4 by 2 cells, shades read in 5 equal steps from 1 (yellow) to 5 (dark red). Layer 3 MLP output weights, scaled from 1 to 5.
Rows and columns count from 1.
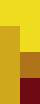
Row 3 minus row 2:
0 2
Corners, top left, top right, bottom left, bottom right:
1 1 2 5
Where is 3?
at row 3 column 2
